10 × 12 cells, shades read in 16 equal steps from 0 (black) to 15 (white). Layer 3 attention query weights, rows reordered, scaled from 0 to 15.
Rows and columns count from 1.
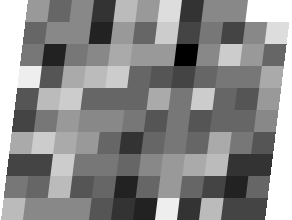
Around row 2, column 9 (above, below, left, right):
8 8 4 4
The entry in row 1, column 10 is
8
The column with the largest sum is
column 3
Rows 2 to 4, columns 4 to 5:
2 9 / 8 10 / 11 12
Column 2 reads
6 8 2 5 11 7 12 4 6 8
